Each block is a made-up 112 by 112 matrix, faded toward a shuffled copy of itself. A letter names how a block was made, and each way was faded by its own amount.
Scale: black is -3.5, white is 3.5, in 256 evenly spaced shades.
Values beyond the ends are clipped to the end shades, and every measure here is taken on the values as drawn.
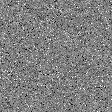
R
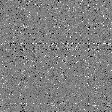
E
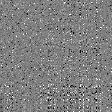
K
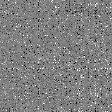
E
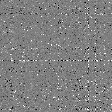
K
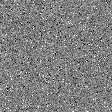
R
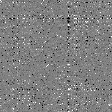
K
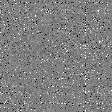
E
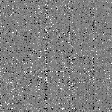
K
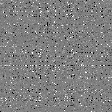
K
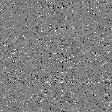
E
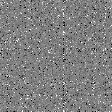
E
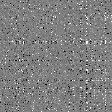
K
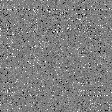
E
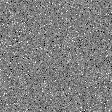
R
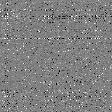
K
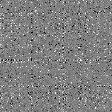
K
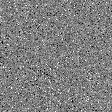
R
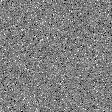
R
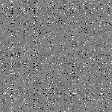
K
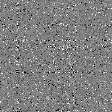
E
